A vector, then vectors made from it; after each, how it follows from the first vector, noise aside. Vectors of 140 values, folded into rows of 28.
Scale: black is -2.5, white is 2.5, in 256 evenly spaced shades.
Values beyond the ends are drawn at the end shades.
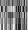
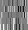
partly zeroed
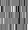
partly zeroed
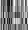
reversed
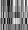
reversed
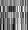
negated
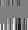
partly zeroed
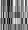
reversed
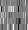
partly zeroed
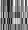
reversed
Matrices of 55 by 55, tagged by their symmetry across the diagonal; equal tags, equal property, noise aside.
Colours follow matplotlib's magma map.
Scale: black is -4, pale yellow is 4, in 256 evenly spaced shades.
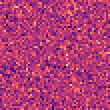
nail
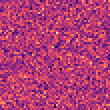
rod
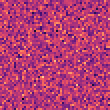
rod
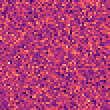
rod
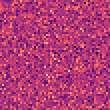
nail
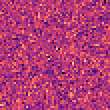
nail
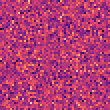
nail
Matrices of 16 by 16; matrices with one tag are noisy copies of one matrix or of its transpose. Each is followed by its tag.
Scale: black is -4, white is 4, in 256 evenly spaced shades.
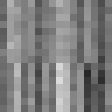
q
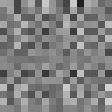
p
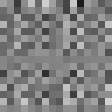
p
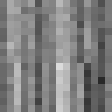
q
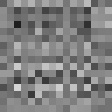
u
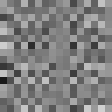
p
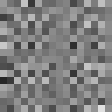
p
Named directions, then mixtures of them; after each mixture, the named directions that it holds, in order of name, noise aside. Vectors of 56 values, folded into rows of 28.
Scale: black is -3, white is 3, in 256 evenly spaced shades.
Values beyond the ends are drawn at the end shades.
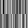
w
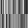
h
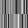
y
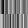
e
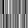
e, h, w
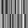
e, w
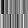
e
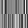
w, y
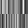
e, h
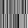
e, w, y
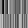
e, w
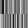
e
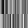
e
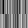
e, w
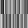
e, h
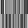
e, h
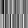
e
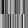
e, y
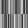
e, y
